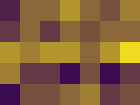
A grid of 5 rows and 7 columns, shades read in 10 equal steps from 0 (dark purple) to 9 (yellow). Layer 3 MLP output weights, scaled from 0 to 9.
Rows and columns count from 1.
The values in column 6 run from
0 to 6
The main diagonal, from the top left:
1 4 6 0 5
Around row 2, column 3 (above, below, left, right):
4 6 4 4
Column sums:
14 18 17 20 19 15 23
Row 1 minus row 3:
-5 -1 -2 0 0 -3 -4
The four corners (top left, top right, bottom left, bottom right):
1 5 0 3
